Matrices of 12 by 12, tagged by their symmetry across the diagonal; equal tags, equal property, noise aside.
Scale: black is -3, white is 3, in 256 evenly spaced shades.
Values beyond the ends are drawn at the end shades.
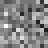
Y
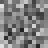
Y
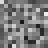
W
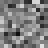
Y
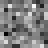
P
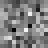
P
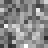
Y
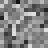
W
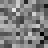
Y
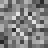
W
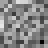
W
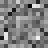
W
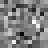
P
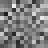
P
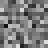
Y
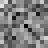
W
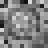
W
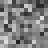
P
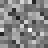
W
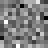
P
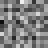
P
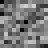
Y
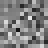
P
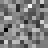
P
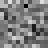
Y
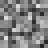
W
